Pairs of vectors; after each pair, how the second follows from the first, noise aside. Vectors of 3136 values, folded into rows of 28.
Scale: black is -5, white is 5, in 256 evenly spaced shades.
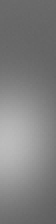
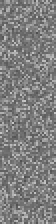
shuffled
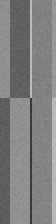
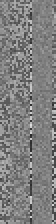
sign-scrambled
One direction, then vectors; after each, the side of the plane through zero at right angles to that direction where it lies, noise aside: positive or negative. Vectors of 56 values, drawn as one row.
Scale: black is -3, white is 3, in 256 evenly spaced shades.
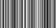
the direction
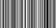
positive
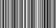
positive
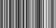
negative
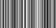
positive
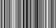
negative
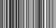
negative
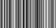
negative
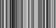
positive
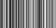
negative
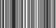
positive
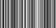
positive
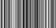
negative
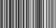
negative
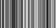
positive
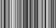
negative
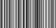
negative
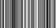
positive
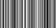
positive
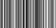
negative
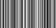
positive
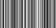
positive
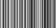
positive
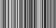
positive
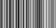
negative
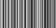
positive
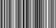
negative
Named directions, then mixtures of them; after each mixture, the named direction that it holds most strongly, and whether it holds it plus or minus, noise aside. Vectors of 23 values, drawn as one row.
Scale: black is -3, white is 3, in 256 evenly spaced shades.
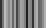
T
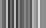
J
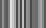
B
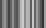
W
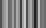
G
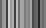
J, minus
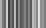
J, plus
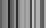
W, plus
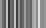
J, plus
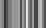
T, minus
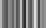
G, minus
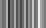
J, plus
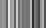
J, minus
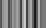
G, plus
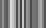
B, plus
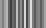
B, minus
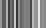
J, plus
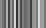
J, plus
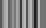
G, plus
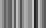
T, minus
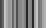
T, plus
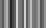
B, minus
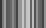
W, plus
